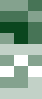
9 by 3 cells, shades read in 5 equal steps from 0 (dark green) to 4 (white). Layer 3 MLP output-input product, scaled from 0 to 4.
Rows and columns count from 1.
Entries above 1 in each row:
2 1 0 1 3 3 3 3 3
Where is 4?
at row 6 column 2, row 7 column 1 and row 7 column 3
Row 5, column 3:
3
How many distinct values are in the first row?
2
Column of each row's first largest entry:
1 3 3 1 1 2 1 3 1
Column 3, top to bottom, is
1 2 1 1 3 2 4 3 3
